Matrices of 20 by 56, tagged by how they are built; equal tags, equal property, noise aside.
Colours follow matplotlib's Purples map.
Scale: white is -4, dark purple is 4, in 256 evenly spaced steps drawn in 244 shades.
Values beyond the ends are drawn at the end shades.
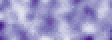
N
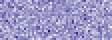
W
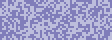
W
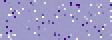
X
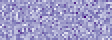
W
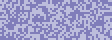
W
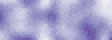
N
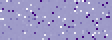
X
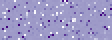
X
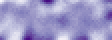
N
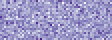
W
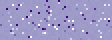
X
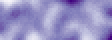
N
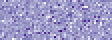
W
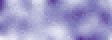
N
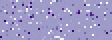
X
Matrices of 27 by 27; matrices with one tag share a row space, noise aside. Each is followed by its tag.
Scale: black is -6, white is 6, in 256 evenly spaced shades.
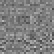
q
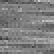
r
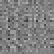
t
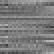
r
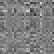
q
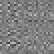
t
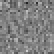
t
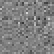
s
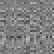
q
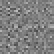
t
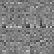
q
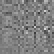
s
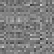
q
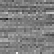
r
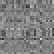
q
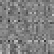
t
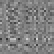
t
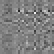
s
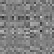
q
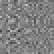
t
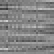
r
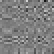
s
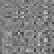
s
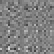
t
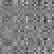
s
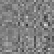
s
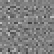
t
